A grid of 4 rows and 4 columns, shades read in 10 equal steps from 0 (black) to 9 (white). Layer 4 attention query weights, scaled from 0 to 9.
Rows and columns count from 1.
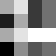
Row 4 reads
0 5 3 4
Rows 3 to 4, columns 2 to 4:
8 9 9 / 5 3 4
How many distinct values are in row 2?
4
